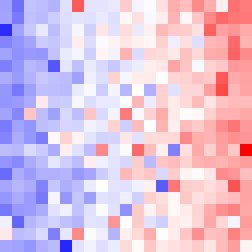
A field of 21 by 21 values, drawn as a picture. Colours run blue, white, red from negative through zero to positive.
Fine speckle covers the field. On average the colour sits 50% of the way up the scale. Values rise toward the right.
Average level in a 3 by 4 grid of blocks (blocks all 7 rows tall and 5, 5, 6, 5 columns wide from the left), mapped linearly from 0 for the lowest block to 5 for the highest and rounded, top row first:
0235
0235
0134
